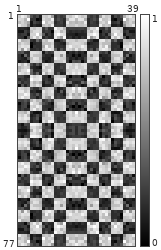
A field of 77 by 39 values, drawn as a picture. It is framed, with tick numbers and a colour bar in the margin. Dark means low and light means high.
A checkerboard runs through the table. The values fall into two levels. Its left and right halves mirror each other, and so do its top and bottom. Overall the values sit about 50% of the way up the scale. There is no overall slope.
